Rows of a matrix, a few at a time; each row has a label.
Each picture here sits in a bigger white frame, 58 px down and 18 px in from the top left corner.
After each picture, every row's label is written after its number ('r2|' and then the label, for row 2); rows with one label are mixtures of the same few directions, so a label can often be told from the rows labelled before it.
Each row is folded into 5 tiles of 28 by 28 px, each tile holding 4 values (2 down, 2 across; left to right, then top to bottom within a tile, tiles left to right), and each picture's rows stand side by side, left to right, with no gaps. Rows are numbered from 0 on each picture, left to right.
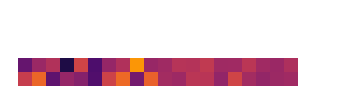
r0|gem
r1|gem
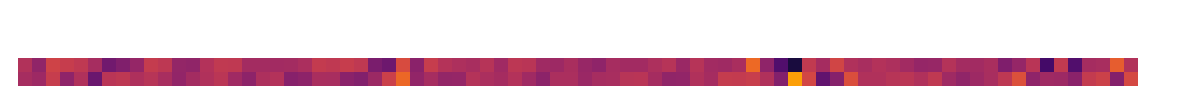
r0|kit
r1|gem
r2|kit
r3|gem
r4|kit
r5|gem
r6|gem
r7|gem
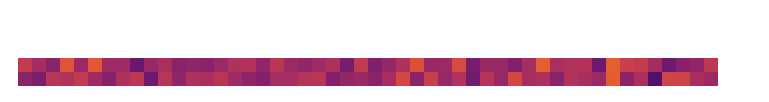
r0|gem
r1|kit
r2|gem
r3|kit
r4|kit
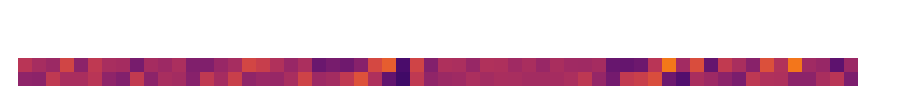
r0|gem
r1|kit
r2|kit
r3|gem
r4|kit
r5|gem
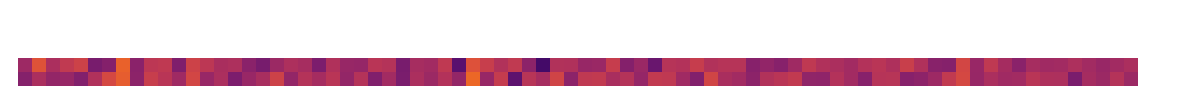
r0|kit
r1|kit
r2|kit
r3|kit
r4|gem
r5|kit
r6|kit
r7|kit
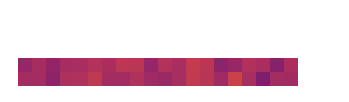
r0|kit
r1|gem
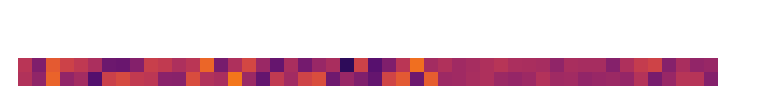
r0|kit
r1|gem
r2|gem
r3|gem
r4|gem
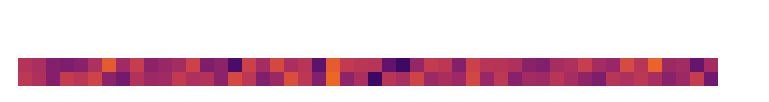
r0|kit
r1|gem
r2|kit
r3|kit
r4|gem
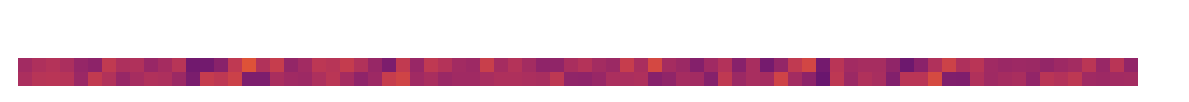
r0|gem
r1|kit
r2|kit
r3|gem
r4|gem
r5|kit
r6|kit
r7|kit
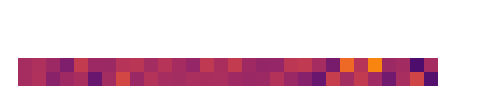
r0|gem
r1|gem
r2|gem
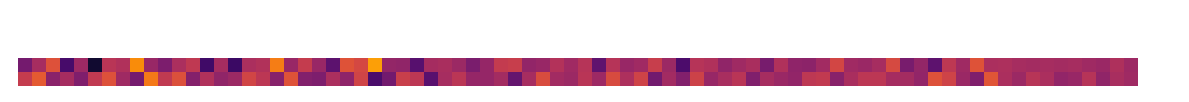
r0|gem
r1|gem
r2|gem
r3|gem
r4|kit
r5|gem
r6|gem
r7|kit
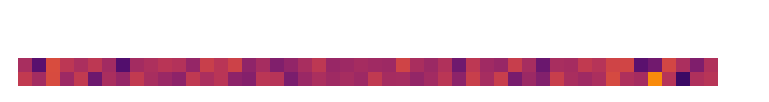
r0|kit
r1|gem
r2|kit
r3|kit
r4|gem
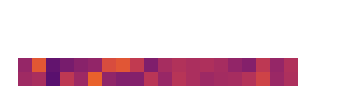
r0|kit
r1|kit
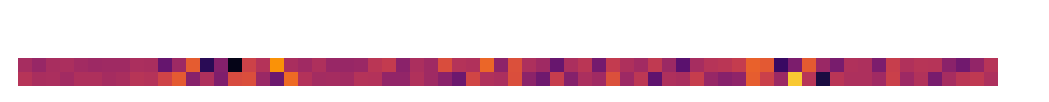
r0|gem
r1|gem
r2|kit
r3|gem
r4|kit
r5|gem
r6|kit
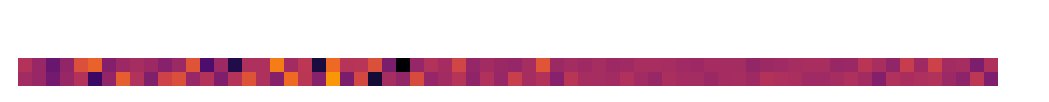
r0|gem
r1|gem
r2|kit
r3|kit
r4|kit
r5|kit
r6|gem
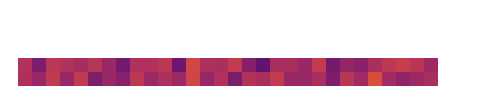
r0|kit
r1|kit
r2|kit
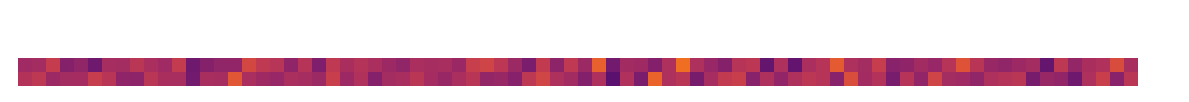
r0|gem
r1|kit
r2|kit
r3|kit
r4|kit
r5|gem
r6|kit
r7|gem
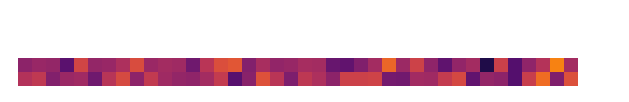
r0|gem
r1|gem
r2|kit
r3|gem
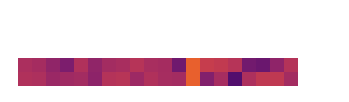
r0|gem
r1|kit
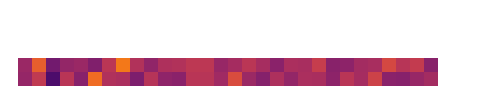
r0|kit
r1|gem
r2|kit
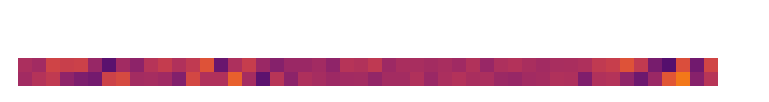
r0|kit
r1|gem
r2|gem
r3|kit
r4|kit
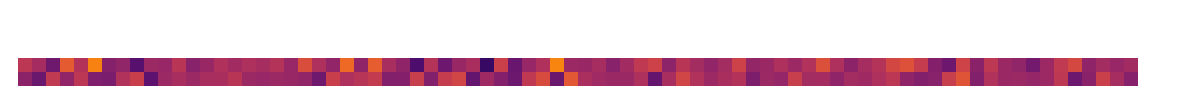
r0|gem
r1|kit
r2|gem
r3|gem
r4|gem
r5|kit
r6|kit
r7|gem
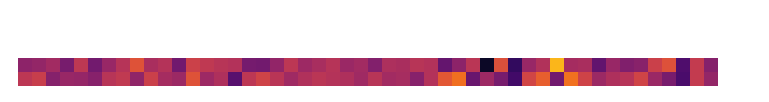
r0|gem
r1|kit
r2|gem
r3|gem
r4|kit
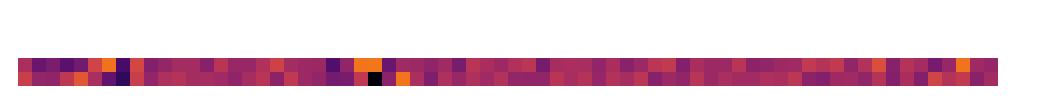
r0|kit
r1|gem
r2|gem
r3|kit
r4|kit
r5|kit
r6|kit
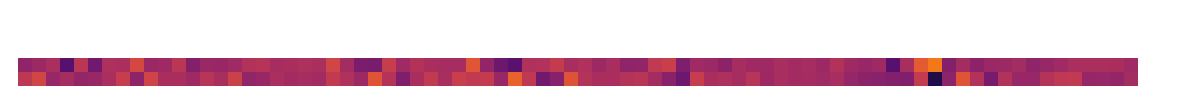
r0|gem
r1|kit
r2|gem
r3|gem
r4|kit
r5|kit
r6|gem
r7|kit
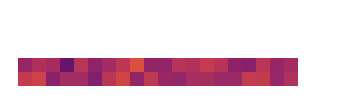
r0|gem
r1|kit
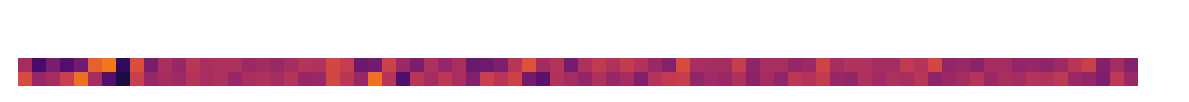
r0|kit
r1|kit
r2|gem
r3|kit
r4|kit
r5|kit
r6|gem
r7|kit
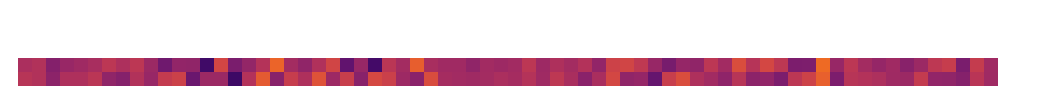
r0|kit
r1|gem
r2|gem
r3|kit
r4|kit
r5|kit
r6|kit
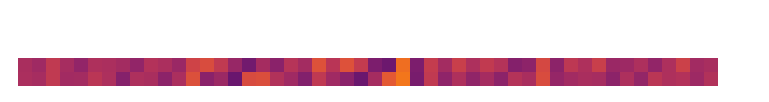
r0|gem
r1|kit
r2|kit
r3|kit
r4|kit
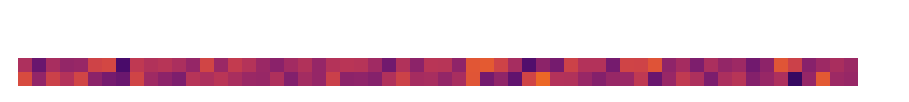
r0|kit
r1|gem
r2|kit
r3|kit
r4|gem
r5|gem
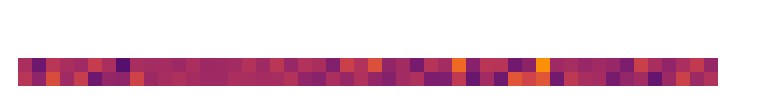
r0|kit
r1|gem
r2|gem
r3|kit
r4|gem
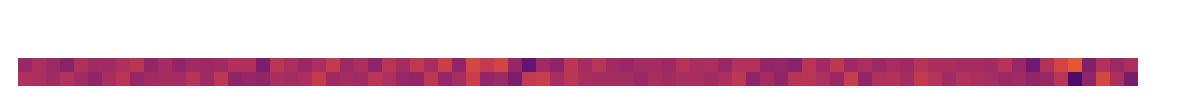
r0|gem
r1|kit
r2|gem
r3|kit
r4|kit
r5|gem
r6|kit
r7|gem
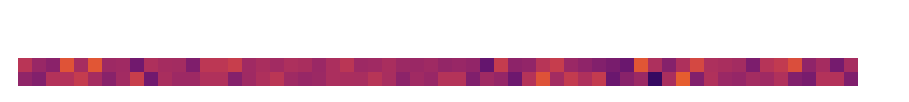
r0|gem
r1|gem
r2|gem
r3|gem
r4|gem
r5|gem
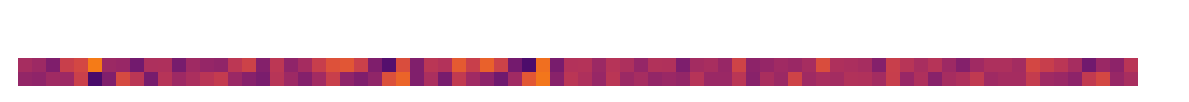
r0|gem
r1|kit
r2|kit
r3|kit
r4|kit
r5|kit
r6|kit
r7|kit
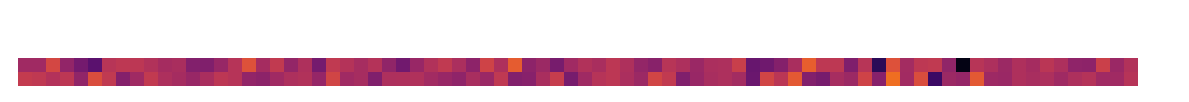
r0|gem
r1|kit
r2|kit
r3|gem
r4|gem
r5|kit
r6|kit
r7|kit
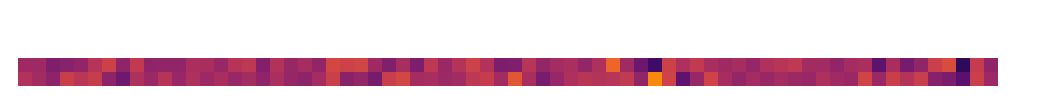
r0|kit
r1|kit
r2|kit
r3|gem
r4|gem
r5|gem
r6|kit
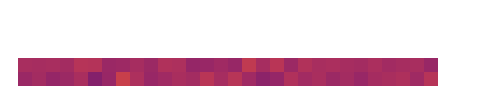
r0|gem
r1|kit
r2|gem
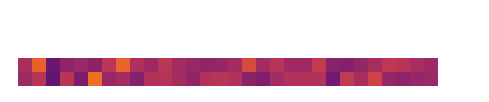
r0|kit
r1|kit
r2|kit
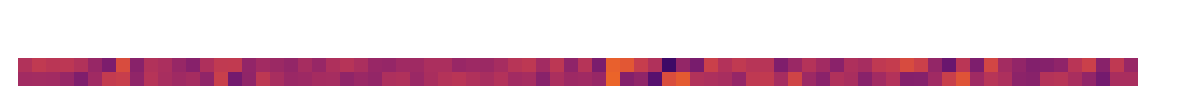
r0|kit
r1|gem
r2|kit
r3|kit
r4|kit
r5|gem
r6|kit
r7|kit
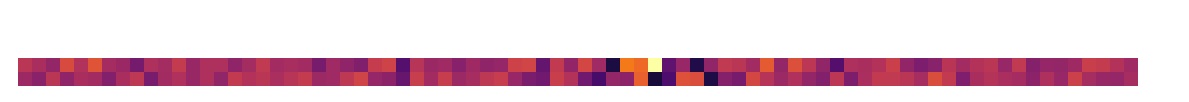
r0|gem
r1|kit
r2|kit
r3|kit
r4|gem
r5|gem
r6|gem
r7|kit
